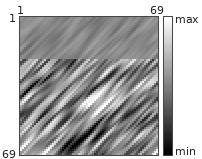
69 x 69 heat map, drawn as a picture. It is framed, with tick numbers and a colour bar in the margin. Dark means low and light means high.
Mirror symmetry: none. Ninth with the lowest average: bottom middle. Seam: horizontal, 30% of the way down, the top part calmer. Slope: none. Grain: diagonal, up to the right.
